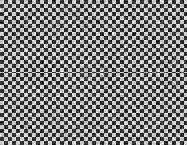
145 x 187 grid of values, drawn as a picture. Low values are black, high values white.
Histogram: two levels. Odd rows or columns: none. Slope: none. Grain: checkered. Mirror symmetry: top to bottom.
